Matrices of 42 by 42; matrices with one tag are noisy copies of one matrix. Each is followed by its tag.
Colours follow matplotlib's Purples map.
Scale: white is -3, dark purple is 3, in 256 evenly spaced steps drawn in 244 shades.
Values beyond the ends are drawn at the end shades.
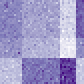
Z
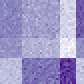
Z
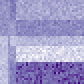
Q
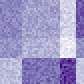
Z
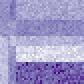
Q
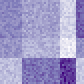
Z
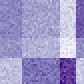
Z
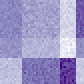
Z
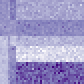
Q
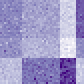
Z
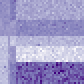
Q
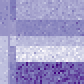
Q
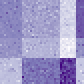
Z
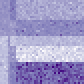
Q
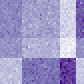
Z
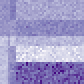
Q
